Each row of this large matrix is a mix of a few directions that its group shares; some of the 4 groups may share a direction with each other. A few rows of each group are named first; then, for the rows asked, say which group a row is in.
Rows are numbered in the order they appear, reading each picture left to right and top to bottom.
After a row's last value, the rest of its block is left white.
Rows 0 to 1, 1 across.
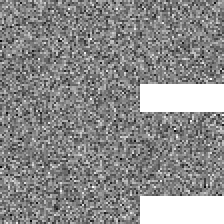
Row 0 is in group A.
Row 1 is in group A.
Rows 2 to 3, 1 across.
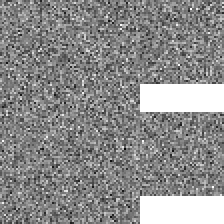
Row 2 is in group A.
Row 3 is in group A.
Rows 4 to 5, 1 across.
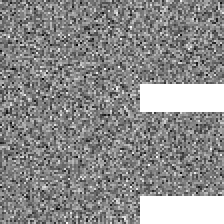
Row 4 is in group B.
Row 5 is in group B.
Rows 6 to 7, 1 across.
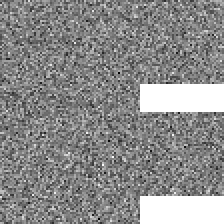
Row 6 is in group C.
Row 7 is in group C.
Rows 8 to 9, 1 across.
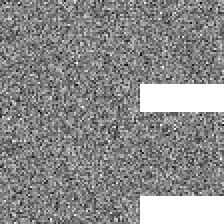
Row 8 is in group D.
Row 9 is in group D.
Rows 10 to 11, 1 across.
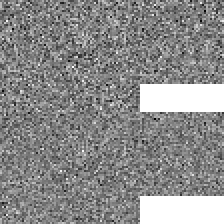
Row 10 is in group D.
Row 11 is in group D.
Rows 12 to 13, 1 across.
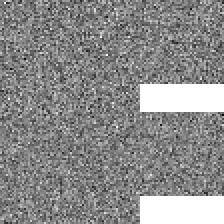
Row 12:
A
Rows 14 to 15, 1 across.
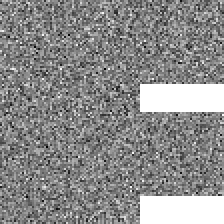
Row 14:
B
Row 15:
B
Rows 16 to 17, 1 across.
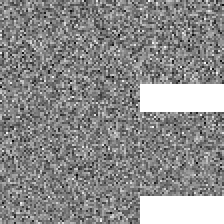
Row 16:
C
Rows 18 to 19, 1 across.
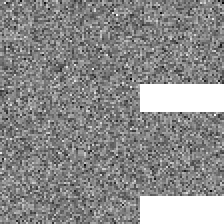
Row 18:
A
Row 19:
A
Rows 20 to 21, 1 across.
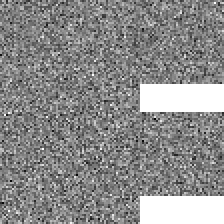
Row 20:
A
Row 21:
A
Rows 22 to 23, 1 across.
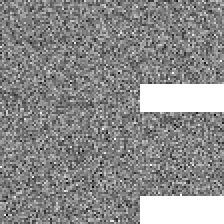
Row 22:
C
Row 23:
D
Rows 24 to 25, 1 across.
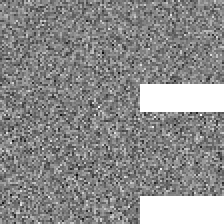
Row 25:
D
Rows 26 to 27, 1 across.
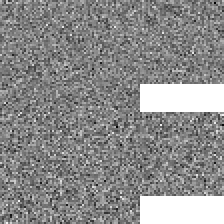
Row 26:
D
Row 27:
B
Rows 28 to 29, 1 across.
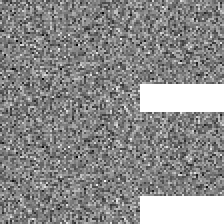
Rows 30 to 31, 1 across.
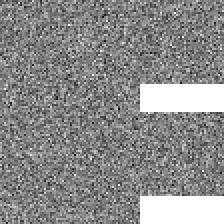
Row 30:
D
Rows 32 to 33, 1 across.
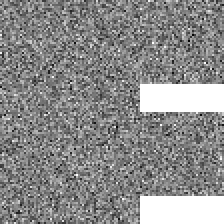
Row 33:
D
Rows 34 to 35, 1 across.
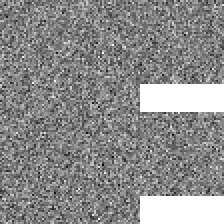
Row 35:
C
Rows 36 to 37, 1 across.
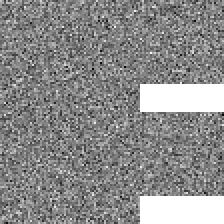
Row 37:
A
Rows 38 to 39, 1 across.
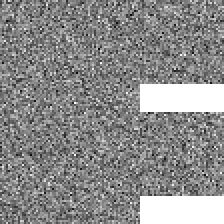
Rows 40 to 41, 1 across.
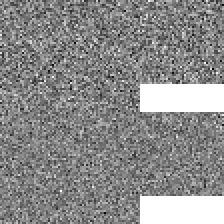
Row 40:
C
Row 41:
D
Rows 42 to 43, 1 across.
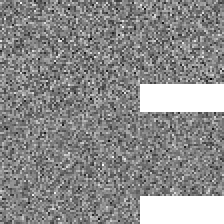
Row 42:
A
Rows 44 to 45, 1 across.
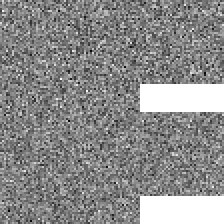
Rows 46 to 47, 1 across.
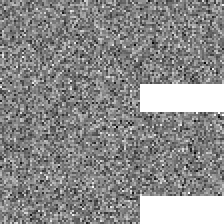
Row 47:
A
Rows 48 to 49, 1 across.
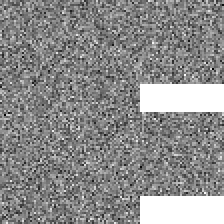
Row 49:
A
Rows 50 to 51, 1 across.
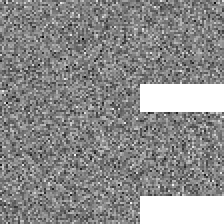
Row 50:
D
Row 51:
C
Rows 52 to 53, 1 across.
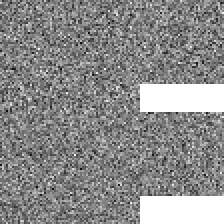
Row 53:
C
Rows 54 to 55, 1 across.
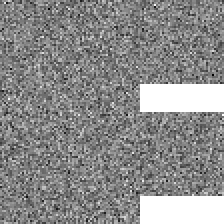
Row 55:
B
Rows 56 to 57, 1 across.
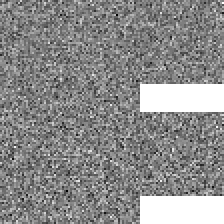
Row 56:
A
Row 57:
A
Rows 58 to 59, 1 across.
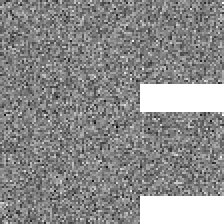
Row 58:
B
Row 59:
A
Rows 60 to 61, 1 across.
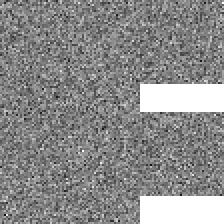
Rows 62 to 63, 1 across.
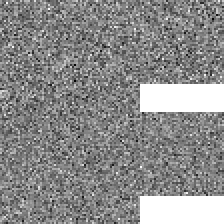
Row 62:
A
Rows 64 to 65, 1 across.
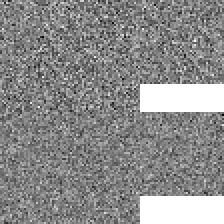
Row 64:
A
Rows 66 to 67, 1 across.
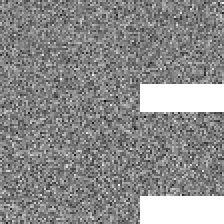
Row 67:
C
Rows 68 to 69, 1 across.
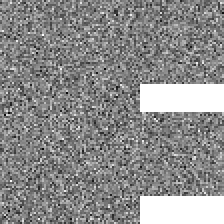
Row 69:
A
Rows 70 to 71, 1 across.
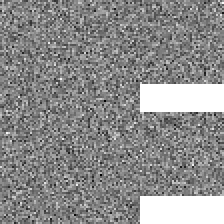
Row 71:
D
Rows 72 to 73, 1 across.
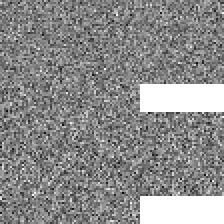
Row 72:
B
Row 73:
C
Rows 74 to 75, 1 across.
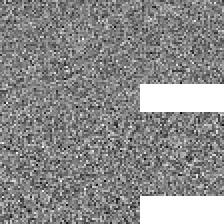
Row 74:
D
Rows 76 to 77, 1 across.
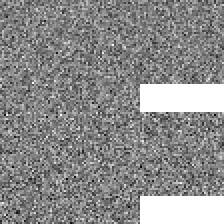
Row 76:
C
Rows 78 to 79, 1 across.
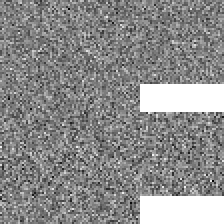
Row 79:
C
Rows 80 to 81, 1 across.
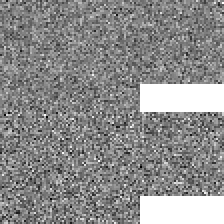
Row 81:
D
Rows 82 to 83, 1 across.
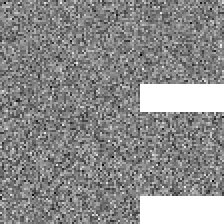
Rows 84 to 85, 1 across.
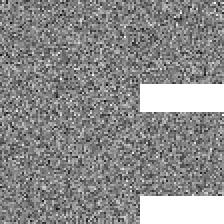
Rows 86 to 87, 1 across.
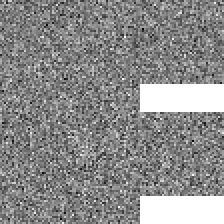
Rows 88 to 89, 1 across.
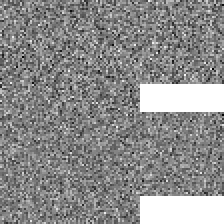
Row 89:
B
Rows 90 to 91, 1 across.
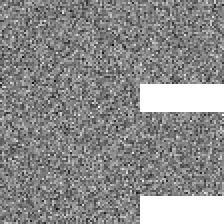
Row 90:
C
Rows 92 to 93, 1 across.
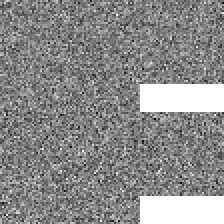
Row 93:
D
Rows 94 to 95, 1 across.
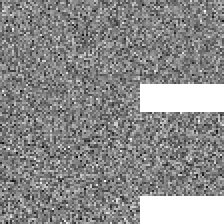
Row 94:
D
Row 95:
B
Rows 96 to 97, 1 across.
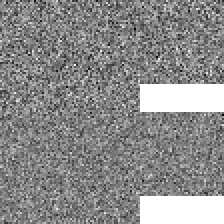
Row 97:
B
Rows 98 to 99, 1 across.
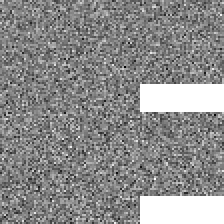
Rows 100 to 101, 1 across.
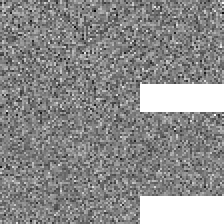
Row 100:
D
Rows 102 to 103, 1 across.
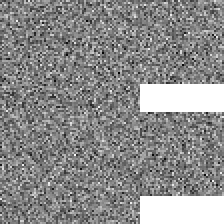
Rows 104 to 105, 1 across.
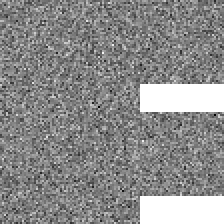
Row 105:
A
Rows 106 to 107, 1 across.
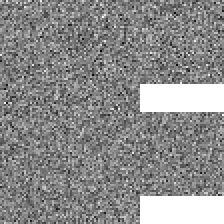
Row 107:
B
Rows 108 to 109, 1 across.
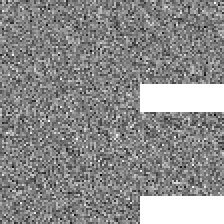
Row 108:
D
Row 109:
D
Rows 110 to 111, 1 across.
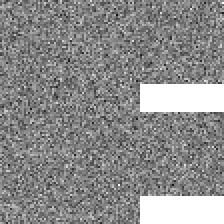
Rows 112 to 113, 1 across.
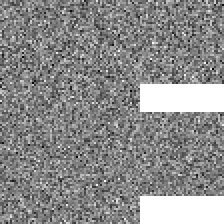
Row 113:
B
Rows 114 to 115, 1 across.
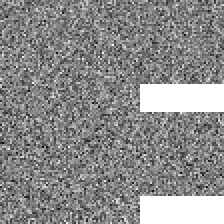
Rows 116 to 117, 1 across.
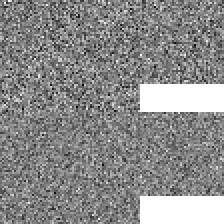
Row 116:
A
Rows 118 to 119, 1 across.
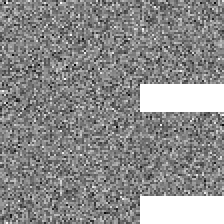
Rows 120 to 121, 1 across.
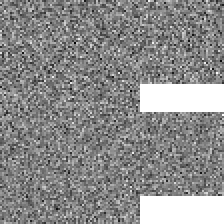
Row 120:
C
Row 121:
B
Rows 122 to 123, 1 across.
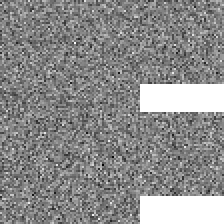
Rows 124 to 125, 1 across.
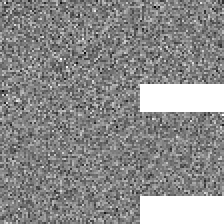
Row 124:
D
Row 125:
D
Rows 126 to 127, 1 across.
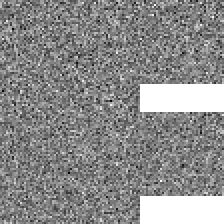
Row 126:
D
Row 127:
D
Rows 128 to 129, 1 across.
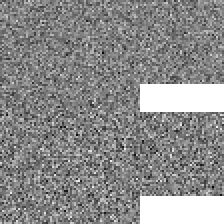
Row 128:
C
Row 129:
A
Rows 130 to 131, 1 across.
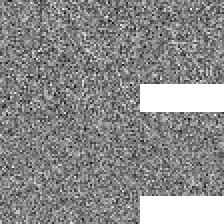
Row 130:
A
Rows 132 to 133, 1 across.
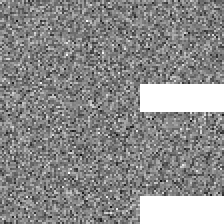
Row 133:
D
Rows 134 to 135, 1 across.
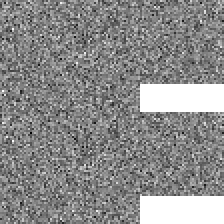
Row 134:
D
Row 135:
D
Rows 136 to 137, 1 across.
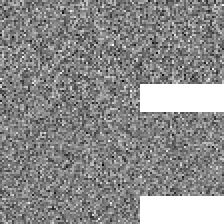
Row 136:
C
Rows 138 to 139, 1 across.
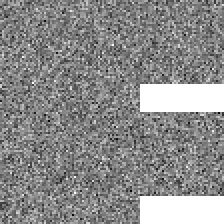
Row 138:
C
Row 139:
A
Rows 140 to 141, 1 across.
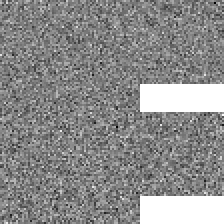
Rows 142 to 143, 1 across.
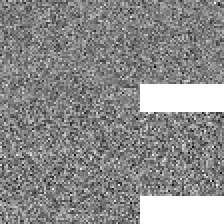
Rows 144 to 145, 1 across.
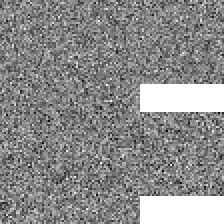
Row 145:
A
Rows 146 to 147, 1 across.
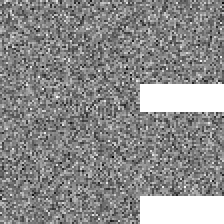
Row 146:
B
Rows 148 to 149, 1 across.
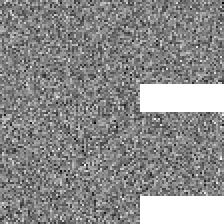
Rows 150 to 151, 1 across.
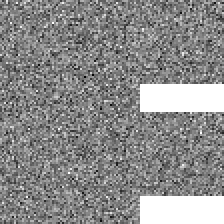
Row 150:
D
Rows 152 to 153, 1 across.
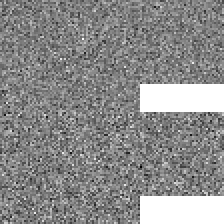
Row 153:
D
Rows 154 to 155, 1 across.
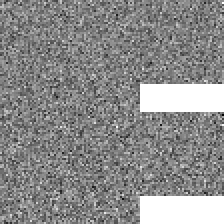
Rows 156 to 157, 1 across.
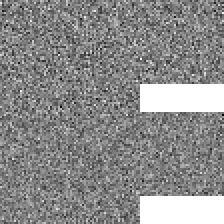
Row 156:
D
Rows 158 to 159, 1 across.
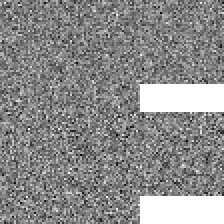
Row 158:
D
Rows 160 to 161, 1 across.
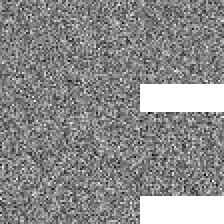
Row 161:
C
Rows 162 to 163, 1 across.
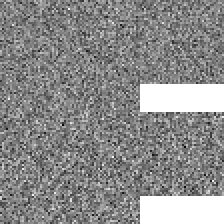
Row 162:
A
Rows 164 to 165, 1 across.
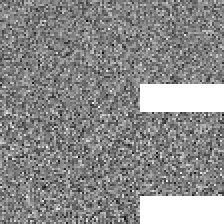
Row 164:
C
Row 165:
B
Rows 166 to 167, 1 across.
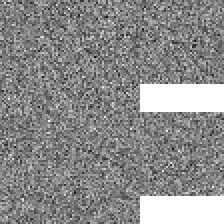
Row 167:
A
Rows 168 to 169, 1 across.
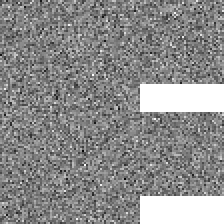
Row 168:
D
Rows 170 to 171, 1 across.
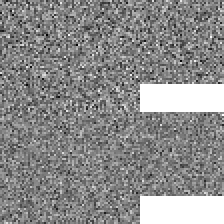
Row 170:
B
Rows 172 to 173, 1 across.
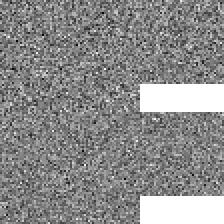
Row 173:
D
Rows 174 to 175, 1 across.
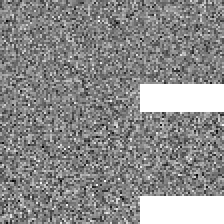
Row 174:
D
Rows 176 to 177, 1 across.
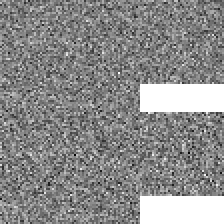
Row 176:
C
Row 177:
C
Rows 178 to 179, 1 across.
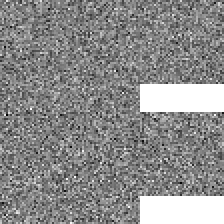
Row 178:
A
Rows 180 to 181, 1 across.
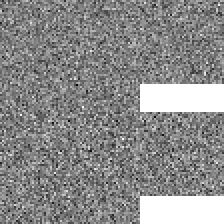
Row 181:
A
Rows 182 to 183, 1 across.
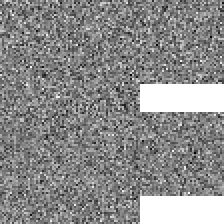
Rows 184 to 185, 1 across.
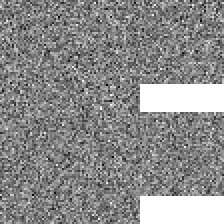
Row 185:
C
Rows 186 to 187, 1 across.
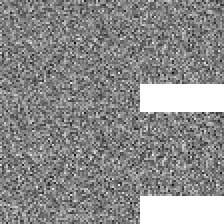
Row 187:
C
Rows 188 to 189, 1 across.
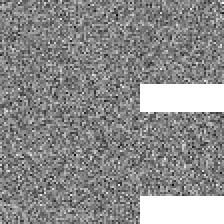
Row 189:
C
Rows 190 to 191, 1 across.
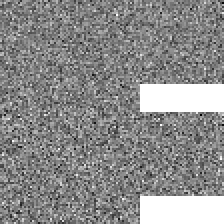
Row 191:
D
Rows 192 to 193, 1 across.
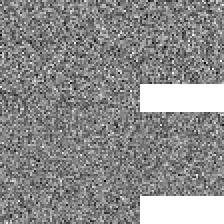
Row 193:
B
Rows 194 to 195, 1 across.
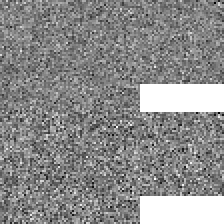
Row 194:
A
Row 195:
A
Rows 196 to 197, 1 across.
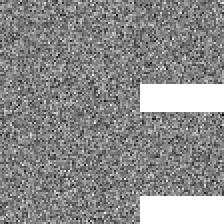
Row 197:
D
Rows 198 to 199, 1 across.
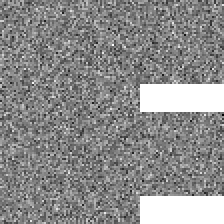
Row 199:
B
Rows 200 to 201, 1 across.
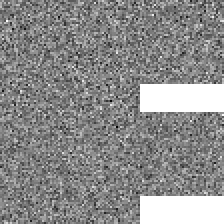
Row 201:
D
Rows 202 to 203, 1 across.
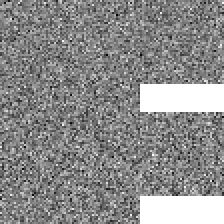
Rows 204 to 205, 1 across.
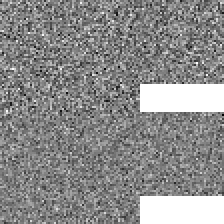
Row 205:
B
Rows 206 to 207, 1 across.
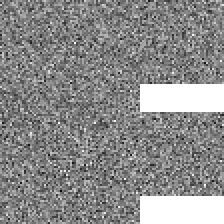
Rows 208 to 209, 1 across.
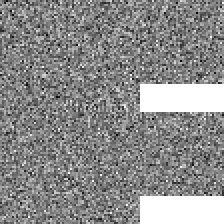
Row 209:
D
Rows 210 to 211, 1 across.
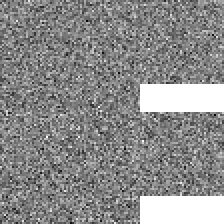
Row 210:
C
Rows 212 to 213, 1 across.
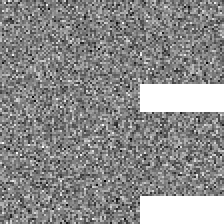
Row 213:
B
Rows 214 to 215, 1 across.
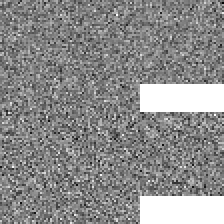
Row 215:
D
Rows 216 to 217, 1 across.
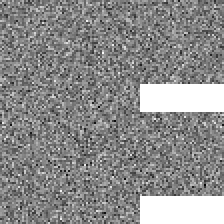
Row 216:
C
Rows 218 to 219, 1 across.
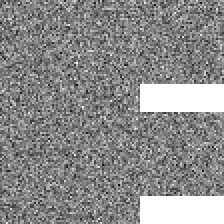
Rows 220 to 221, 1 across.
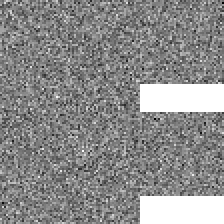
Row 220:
B
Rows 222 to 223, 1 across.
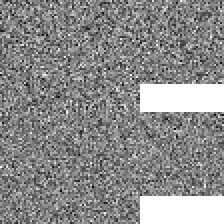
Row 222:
B
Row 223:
D
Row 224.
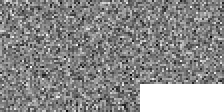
